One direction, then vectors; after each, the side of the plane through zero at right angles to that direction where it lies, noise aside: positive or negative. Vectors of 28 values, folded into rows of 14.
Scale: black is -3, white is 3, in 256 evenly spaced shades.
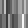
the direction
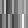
positive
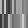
positive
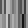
negative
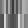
positive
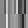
negative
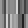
negative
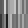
positive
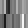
positive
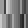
negative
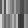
negative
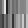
positive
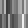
positive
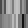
negative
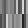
negative
